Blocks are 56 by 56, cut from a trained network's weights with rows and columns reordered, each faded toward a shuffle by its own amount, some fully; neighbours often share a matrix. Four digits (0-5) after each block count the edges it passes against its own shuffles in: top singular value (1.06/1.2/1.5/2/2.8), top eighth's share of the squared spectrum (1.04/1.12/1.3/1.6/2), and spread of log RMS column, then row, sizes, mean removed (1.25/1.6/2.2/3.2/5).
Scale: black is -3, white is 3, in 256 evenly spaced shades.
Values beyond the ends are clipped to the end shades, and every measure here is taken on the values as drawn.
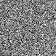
0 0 0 1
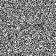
0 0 0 0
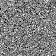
1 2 0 0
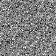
2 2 0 1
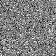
1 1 0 0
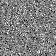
0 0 0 0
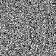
2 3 0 1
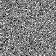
2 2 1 0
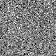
2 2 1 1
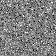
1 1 0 0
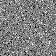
1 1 0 0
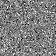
0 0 0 0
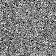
0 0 0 0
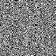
3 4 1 1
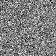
1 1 0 0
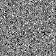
2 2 0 1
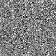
2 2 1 0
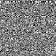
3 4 0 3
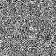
3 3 0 2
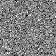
3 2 0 1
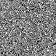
1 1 0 0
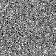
1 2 0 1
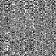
4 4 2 2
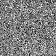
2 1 0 0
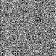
2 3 1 1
